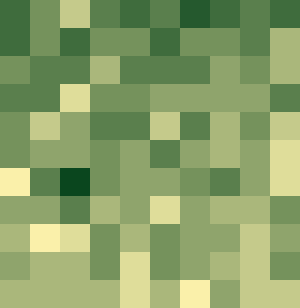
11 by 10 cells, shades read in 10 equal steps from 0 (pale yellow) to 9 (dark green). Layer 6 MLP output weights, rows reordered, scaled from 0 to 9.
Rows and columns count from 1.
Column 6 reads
6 7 6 4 2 6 4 1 5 5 3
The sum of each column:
49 44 46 51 46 49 50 46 43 39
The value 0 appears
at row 7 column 1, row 9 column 2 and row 11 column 7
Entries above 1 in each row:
10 10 10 9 10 9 8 9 8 9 8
